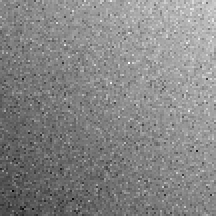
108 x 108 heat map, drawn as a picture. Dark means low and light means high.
Average level on the scale: 50%. Ninth with the lowest average: bottom left. Slope: up to the top right. Ninth with the highest average: top right. Grain: fine. Mirror symmetry: none. Stripes: none. Odd rows or columns: none.
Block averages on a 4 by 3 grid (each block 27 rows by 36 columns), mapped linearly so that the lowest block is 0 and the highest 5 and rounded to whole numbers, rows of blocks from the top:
345 | 234 | 123 | 012
